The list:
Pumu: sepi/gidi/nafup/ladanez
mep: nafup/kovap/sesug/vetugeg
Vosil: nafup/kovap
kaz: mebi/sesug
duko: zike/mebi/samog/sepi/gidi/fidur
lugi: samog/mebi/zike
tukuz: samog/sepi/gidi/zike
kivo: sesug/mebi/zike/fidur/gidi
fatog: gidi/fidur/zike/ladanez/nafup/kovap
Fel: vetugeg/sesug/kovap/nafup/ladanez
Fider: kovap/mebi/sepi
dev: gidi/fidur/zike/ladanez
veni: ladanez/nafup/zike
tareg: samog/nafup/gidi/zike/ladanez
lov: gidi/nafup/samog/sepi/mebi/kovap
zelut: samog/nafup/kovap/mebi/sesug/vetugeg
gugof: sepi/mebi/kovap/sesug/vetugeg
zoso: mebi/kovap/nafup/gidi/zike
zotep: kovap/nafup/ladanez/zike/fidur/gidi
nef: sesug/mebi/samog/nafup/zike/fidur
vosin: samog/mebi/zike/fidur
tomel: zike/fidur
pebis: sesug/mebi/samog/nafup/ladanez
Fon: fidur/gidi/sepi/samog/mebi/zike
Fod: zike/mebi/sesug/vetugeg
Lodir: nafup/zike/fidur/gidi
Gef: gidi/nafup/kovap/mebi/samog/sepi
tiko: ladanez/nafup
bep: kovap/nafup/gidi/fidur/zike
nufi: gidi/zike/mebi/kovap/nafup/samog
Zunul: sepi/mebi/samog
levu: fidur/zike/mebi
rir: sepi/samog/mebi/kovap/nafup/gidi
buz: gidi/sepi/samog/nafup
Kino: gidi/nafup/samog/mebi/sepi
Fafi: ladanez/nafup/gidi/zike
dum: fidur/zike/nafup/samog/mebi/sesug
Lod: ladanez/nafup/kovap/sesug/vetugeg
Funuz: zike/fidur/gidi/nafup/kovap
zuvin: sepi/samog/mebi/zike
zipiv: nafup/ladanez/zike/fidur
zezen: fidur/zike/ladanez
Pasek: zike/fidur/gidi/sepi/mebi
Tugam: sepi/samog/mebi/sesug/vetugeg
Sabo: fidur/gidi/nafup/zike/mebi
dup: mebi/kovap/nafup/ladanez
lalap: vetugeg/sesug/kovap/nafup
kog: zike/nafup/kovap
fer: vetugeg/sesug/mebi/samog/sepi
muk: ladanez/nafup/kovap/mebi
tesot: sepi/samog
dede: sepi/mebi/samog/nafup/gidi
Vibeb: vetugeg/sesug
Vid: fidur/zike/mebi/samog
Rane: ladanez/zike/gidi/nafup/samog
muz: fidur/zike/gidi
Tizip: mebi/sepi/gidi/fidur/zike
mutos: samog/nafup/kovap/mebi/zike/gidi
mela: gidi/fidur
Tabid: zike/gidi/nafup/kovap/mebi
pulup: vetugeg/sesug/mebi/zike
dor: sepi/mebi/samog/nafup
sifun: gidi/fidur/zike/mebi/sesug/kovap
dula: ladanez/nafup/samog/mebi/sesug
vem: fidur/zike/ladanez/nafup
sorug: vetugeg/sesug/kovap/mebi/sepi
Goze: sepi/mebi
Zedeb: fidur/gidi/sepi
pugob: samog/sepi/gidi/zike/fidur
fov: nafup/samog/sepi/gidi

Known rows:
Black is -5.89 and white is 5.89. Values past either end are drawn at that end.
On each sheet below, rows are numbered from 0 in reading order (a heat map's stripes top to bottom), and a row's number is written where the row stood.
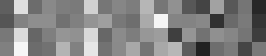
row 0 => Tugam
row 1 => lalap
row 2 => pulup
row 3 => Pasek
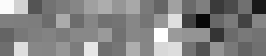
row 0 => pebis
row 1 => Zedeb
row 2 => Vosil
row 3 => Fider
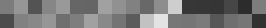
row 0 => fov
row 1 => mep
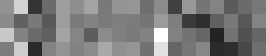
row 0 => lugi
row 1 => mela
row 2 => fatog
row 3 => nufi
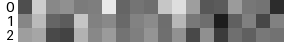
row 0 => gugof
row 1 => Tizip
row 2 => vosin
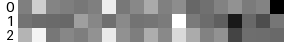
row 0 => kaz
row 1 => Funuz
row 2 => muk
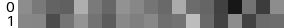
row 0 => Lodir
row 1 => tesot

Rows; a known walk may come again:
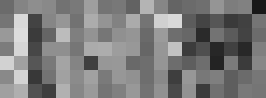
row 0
Vibeb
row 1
Gef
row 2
Fon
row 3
dede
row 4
Fafi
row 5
lugi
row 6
vosin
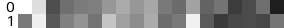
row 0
pebis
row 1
Kino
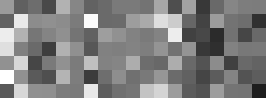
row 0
tomel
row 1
sorug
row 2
Pumu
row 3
zipiv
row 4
Zunul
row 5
dev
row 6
gugof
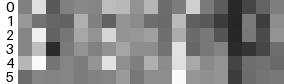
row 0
dor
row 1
Lodir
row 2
Sabo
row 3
nufi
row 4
muk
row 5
Vosil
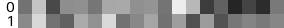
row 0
rir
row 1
levu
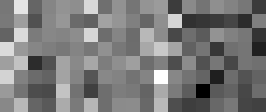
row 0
pulup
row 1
fov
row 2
Fod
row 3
Fel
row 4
Vid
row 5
fatog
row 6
pugob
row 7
kivo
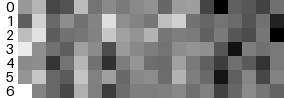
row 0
duko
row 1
zelut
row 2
dula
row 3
vem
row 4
tukuz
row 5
Tizip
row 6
zezen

